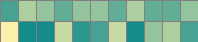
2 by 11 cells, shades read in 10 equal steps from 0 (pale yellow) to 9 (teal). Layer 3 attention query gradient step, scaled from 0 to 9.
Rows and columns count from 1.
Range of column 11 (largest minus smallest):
3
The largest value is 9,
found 3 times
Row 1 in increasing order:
3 3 4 4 4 4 6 6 6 6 7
